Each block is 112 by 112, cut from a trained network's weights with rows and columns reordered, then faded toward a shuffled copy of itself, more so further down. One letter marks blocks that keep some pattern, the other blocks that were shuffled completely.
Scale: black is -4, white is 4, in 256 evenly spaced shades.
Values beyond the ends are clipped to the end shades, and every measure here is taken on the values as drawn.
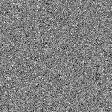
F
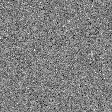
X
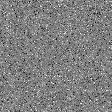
F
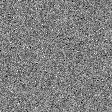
X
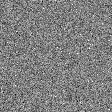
X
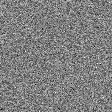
F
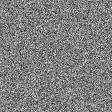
X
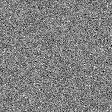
F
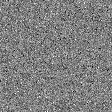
F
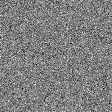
X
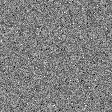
X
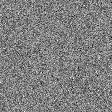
X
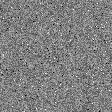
F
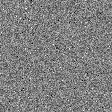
F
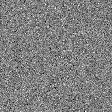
F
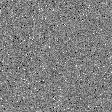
F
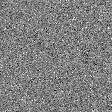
X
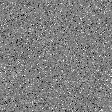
X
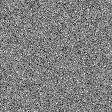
X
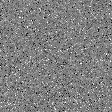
F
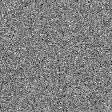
X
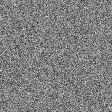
X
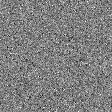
X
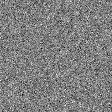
X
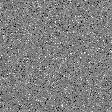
X
